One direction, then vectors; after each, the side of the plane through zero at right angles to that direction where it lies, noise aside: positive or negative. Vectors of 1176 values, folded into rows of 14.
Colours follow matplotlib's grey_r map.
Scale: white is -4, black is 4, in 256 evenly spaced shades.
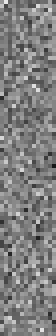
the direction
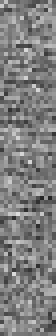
positive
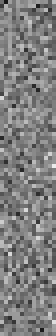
negative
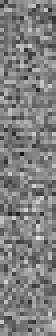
negative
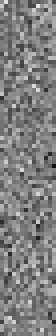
positive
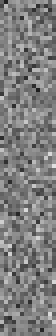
negative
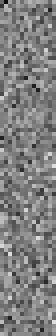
negative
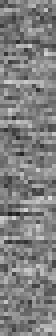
negative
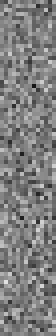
negative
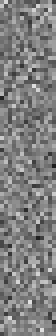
positive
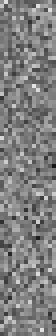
positive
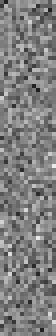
negative
